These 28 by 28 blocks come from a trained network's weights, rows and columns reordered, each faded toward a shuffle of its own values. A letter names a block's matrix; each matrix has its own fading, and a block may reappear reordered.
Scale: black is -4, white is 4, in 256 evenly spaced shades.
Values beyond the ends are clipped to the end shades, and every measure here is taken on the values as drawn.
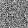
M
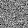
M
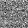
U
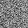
M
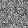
M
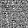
U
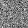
M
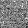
U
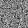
M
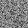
M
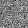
M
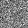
M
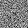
M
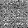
U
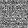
U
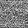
U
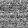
U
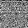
U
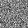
M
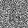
M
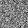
M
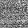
U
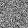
M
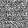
U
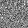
M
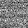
U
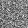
M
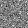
M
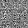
U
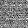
U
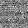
U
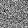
M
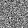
M
